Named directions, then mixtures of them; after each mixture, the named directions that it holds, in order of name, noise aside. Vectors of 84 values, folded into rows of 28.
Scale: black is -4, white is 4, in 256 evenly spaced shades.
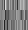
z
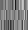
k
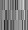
k, z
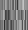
k, z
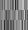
k, z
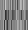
z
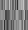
k, z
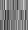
z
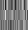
k, z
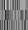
z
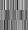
z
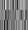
z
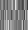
k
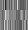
z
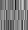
k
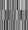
z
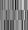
k, z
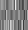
k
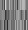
z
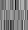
k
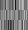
k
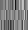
k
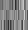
k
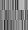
k, z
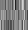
k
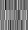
k, z
